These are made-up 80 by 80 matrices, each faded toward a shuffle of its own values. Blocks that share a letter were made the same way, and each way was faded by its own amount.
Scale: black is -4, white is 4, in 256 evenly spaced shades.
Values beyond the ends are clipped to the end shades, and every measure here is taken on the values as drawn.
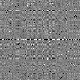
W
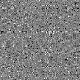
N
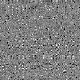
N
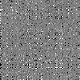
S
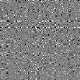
S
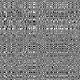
W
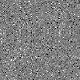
N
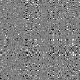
S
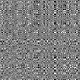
W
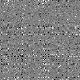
S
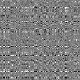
W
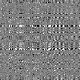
W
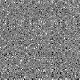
N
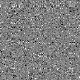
N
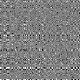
W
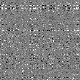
S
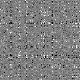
S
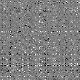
S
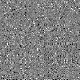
N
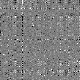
S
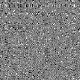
N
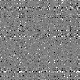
S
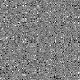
N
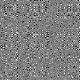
S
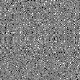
N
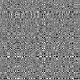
W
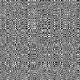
W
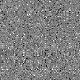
N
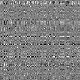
W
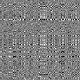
W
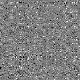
N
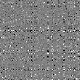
S
